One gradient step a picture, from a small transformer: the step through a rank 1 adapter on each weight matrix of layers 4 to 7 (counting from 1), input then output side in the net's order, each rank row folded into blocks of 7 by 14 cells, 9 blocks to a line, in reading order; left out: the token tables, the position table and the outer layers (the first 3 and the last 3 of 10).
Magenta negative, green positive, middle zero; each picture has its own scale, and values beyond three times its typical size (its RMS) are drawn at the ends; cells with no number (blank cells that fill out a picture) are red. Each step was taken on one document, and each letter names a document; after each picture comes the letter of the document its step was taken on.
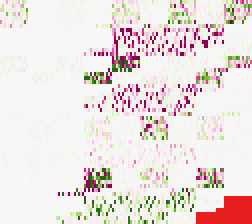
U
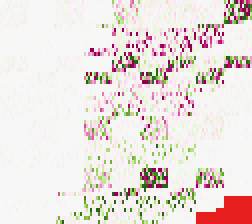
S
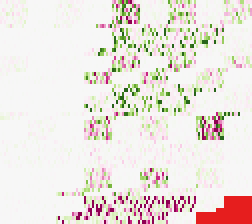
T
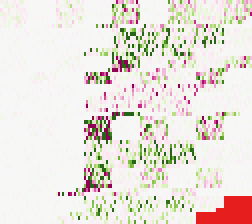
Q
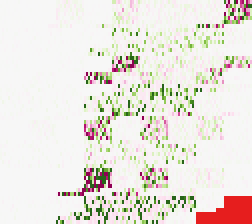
S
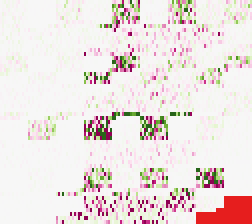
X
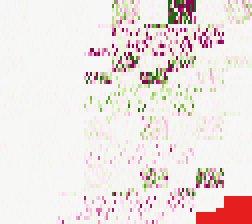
S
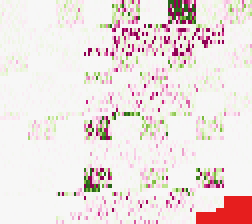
X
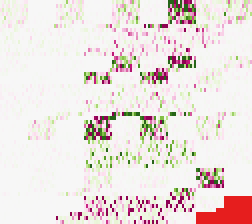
X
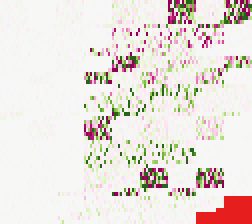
S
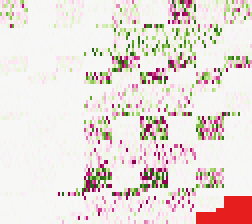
U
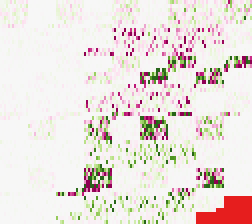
Q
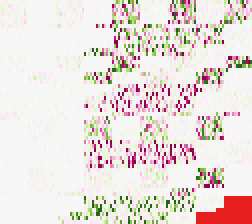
U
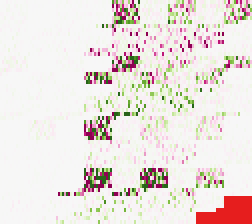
S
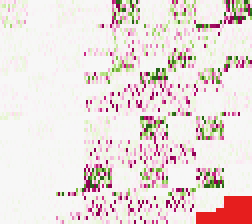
Q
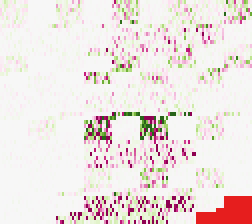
X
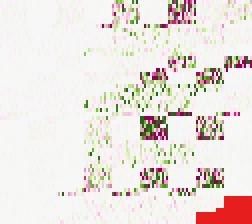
Q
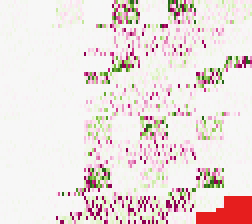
Q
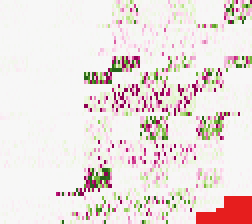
T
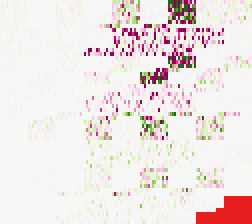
X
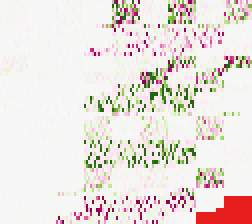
S
